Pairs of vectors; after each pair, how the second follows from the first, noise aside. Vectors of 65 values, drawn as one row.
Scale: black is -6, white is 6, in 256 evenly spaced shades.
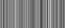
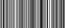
scaled up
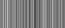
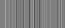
partly zeroed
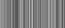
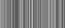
copied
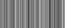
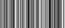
scaled up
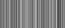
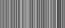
copied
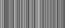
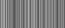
sign-scrambled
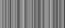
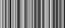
scaled up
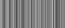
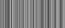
reversed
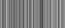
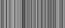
reversed
